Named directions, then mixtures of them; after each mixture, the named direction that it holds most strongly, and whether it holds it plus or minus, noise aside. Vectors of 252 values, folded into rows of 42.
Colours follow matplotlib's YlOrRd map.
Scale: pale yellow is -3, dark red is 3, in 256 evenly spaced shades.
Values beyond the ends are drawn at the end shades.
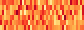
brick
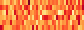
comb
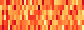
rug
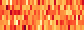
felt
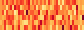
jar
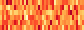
rug, plus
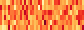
rug, minus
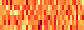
felt, minus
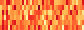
rug, plus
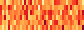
rug, minus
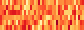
felt, plus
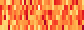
rug, minus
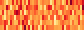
brick, plus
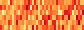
comb, plus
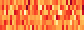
comb, plus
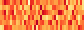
comb, minus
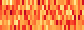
felt, plus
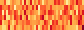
rug, minus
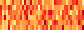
rug, minus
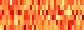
felt, plus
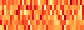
brick, plus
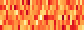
jar, plus
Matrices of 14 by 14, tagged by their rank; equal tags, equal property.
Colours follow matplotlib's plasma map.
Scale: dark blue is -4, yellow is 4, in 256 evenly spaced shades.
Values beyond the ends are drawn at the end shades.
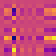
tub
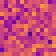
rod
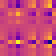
tub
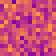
rod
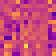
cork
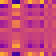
tub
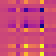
tub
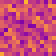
rod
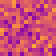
rod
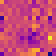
cork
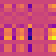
tub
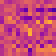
cork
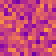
rod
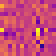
cork
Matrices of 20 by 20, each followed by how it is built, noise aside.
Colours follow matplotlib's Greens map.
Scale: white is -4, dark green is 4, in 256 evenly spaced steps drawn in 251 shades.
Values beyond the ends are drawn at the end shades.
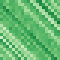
Toeplitz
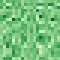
low rank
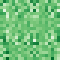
low rank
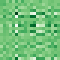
low rank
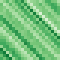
Toeplitz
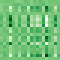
low rank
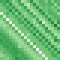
Toeplitz
